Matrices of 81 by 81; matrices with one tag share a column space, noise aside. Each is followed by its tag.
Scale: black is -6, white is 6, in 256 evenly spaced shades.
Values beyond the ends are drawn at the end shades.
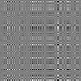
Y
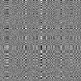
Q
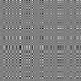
Q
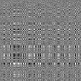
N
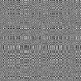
Q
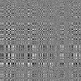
N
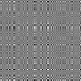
Y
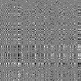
N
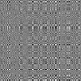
Y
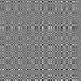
Y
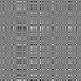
Y
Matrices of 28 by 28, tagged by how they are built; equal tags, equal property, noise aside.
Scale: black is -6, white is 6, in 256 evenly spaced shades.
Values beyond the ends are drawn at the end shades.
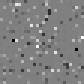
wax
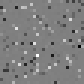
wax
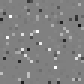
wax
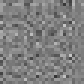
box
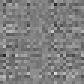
box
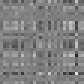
box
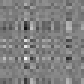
box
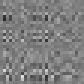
box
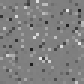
wax
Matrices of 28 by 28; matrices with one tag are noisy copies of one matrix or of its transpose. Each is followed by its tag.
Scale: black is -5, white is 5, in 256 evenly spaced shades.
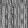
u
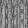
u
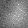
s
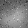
s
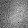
s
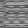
u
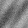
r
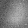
s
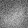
s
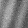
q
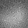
s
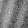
q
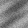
r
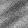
r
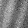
q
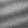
q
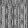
u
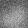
s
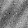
r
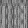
u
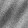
r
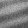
q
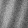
q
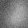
s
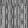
u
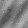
r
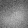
s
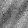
r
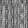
u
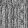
u
